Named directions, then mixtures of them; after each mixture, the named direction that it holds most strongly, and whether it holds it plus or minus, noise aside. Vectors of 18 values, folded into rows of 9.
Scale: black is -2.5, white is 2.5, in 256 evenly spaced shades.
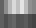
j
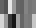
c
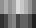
j, plus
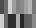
c, plus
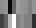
c, minus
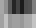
j, minus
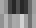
j, minus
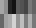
j, minus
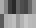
j, minus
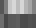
j, plus
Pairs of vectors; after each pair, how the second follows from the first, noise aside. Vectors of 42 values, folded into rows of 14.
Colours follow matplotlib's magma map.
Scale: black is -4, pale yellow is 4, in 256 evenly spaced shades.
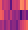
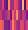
shuffled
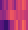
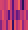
shuffled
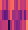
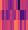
reversed
